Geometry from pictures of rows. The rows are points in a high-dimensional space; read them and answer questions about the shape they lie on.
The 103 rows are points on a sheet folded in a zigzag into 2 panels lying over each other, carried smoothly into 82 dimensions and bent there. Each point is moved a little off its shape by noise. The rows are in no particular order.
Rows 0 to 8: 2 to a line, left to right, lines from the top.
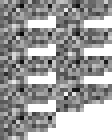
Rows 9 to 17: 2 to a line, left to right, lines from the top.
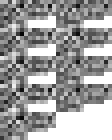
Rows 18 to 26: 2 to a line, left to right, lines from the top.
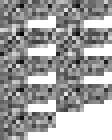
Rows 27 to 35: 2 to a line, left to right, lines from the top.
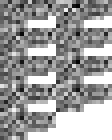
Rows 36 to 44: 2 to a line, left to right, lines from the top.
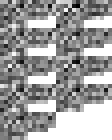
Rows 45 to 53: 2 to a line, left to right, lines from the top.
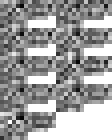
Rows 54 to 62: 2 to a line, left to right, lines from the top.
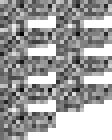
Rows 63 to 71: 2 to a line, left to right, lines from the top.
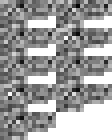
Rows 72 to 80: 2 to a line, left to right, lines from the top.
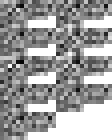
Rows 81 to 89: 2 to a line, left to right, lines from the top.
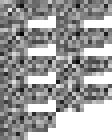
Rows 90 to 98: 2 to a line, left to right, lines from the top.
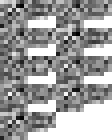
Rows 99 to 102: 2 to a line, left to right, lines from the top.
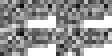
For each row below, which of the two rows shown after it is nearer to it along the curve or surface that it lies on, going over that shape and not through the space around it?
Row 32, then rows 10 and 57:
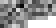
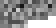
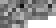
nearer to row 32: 10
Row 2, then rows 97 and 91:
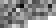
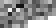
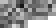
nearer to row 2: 97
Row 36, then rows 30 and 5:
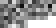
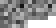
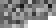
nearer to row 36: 5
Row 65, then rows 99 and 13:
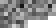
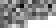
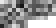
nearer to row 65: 13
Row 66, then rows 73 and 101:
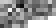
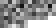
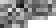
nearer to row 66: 101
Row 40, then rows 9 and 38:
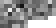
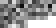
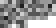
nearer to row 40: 38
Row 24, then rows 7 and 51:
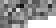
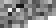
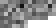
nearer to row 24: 7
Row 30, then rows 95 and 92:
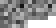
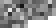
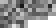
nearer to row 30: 92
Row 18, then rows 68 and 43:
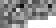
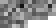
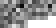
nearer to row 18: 43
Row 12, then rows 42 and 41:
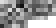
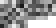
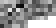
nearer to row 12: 42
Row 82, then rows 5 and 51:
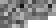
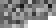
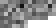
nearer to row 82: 51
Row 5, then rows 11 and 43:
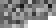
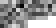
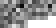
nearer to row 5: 43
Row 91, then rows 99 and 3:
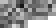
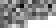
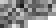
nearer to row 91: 3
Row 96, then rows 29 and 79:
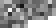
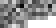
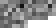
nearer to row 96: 79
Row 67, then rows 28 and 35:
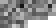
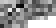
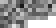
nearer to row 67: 35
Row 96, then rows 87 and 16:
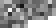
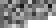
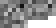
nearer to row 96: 16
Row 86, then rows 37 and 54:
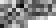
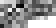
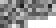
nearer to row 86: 37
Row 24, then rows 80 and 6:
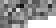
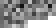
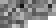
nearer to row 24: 80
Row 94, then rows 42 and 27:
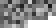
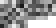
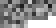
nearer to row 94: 27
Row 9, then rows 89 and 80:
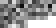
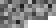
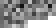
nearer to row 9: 80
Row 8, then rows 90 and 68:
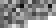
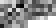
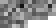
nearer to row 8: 90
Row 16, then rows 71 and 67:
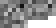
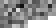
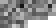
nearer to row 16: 67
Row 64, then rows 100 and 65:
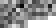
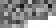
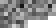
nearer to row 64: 100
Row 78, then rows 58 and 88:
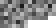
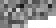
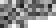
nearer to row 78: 88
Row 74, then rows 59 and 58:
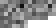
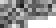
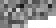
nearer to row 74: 59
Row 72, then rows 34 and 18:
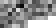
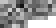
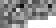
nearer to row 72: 18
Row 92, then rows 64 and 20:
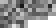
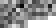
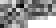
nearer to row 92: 20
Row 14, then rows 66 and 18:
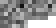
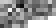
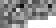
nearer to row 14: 66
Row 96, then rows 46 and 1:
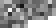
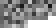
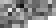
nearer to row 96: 1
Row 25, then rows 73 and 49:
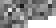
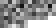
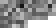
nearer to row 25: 49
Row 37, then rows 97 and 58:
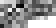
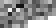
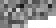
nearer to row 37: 97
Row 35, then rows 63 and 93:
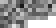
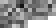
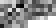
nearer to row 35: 63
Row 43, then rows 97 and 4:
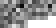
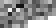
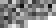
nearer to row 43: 4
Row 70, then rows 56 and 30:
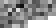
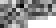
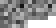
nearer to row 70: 56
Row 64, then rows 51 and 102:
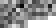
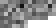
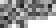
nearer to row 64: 102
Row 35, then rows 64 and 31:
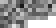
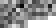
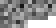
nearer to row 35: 31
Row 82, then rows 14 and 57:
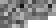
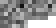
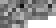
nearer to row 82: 14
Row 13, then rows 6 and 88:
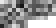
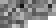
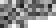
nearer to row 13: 88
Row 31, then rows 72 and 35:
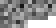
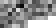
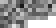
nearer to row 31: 35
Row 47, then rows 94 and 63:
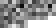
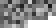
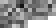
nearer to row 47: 94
